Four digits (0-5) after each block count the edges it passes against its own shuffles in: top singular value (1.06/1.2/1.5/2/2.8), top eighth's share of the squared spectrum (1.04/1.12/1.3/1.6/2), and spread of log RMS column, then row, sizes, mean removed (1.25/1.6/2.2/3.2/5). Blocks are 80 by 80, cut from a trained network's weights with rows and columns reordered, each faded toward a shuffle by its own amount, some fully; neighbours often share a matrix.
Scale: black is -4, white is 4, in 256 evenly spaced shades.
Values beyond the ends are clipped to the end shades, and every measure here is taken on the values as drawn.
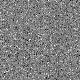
0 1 0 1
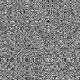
4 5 2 3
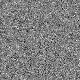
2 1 0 0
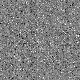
1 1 0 1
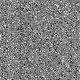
1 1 0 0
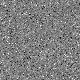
0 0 0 0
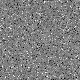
0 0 0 0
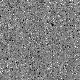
1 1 0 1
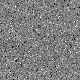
0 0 0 0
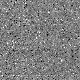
1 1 0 0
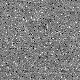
1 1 0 0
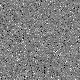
0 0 0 0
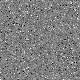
0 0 0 0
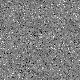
1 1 0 0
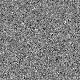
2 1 0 0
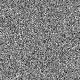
2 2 0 0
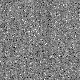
1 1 0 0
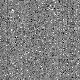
2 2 0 0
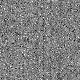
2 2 1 0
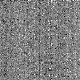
3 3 1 2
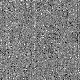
2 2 0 1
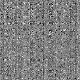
3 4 2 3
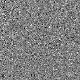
3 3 2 1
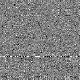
3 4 1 2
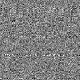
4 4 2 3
